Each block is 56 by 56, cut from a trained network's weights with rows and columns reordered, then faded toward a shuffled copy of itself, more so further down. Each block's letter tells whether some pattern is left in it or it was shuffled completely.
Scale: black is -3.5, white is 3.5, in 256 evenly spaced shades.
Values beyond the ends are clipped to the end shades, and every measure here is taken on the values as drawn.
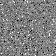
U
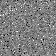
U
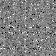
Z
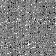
Z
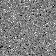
U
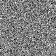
U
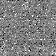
Z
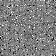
Z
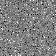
Z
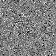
Z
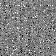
Z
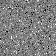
U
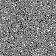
U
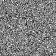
U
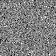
Z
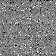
Z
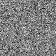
U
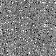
Z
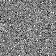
Z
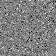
U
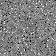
U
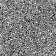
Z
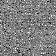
Z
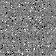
Z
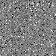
Z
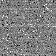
Z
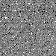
Z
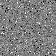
U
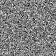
U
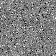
U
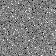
U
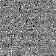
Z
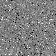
U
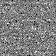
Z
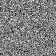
U
